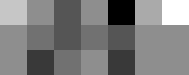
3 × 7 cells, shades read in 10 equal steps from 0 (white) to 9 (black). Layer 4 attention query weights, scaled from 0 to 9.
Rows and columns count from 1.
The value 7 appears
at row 3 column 2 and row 3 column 5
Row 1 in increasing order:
0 2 3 4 4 6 9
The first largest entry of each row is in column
5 3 2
